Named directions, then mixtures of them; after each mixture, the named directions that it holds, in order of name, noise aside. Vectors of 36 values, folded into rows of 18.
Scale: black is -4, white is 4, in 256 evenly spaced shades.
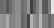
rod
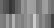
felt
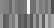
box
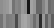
box, rod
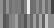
box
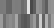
box, rod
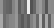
box, rod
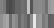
box, felt, rod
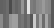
box, felt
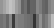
felt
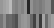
box, felt, rod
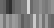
box, felt, rod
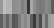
box, felt, rod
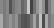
box, rod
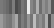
box, felt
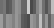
box, rod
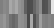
box, felt, rod
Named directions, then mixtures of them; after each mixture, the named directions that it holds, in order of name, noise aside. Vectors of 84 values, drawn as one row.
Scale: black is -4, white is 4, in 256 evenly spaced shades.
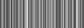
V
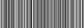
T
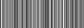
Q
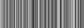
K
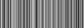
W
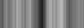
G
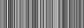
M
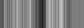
G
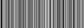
K, Q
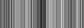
G, T, V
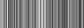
G, M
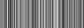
M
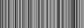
K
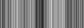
G, W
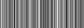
K, M, Q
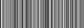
Q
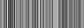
M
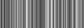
G, Q, V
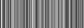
Q, W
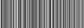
Q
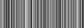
T, V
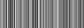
K, M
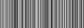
Q, T, W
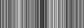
G, M, Q
